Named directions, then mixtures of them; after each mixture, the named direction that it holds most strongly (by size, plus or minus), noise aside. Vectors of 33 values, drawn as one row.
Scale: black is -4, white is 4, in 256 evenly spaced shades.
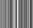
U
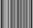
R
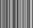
U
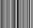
U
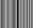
U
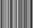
U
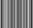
R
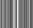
U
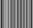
R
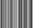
U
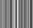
U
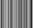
R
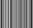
R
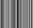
R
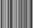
U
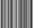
U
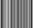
R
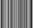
R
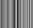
U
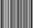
R
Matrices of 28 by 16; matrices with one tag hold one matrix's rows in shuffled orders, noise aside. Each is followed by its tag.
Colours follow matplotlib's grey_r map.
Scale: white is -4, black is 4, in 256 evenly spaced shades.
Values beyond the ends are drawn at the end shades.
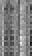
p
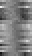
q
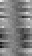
q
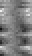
q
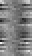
q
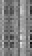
p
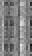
p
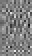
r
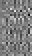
r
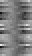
q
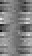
q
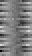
q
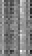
p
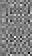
r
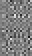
r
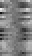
q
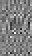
r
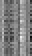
p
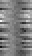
q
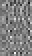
r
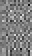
r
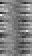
q
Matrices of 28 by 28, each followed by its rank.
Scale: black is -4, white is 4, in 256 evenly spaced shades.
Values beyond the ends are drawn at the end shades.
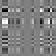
one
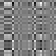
one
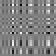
one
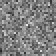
full rank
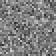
full rank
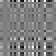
one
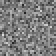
full rank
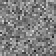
full rank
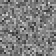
full rank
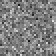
full rank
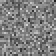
full rank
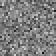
full rank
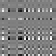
one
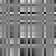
one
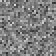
full rank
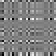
one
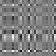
one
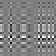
one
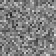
full rank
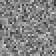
full rank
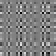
one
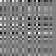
one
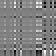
one
